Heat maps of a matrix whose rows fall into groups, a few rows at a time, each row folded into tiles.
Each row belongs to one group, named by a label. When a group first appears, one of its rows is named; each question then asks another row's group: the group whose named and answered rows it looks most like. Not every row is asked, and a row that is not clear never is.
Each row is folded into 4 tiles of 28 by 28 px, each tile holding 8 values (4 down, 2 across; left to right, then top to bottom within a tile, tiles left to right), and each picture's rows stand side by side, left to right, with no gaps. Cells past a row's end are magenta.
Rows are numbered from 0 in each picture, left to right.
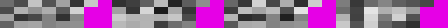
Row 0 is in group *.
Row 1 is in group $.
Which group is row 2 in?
*
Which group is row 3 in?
$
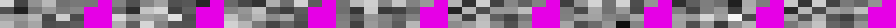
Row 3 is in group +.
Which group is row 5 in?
+
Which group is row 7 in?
*
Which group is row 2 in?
$
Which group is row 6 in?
$
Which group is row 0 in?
$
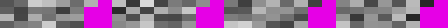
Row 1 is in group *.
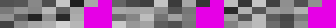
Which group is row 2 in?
*
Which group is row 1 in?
$
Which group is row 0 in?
*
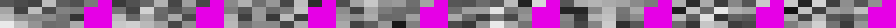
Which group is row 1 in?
$
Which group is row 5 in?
+
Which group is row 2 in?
$
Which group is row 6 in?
*
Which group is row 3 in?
+
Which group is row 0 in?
$
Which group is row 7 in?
*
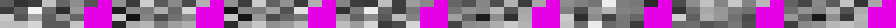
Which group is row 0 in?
$
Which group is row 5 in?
$
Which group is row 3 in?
$
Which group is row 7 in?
*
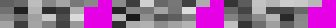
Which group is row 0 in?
+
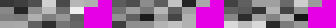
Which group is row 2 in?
$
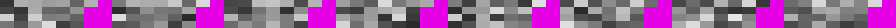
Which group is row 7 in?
+
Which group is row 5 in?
$
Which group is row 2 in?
+
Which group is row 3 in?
$
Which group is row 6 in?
$
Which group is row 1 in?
+
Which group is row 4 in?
*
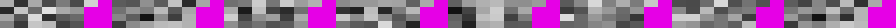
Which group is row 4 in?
+
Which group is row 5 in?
+
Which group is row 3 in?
+
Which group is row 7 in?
*
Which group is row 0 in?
*
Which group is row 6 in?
$
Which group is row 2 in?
+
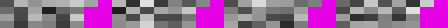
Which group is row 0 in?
+
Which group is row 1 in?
*
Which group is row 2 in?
+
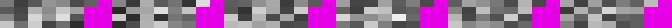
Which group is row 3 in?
$
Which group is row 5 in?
*
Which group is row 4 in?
$
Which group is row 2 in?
$
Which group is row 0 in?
$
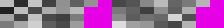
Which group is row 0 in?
*
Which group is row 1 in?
$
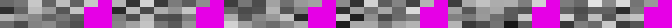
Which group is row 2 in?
$
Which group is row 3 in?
*
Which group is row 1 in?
*
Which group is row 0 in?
+
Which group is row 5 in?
+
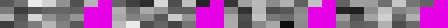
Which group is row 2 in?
+
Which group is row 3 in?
+
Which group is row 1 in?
$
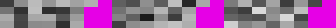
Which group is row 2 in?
$
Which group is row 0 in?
+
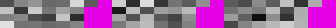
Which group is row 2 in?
*
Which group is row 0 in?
$
